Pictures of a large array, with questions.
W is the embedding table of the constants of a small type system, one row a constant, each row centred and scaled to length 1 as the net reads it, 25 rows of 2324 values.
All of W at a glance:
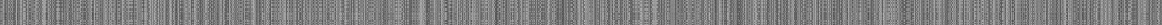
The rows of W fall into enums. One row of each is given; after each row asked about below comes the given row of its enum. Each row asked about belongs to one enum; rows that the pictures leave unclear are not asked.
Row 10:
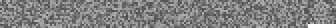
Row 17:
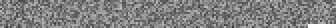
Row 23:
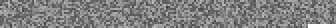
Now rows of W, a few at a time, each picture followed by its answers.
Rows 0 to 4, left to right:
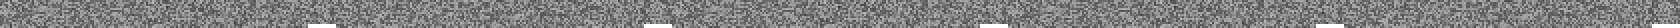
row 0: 23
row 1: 10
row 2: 23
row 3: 23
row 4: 10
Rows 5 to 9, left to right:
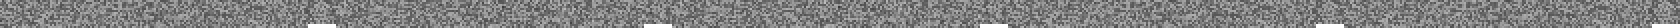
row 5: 10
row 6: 23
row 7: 23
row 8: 10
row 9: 10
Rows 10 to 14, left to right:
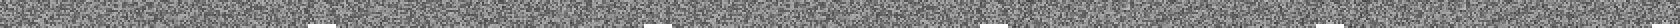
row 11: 23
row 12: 10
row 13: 17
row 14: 17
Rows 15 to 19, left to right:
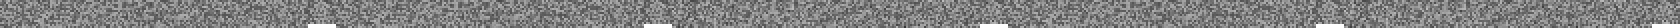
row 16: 10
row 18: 10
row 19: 17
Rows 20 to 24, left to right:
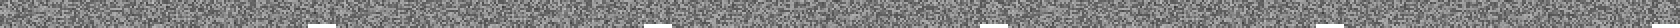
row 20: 23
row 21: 23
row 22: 10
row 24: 10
